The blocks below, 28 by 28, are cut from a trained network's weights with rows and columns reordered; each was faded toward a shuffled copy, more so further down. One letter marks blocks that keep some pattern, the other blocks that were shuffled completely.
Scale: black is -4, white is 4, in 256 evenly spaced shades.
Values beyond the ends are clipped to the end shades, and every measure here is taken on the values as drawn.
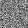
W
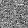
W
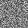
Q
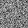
Q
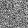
W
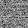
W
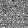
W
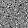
W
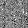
W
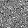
Q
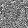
Q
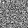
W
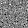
Q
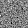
Q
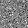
Q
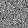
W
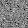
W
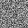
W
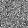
Q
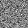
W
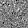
Q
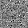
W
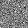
Q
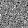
Q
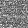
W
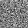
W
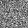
Q
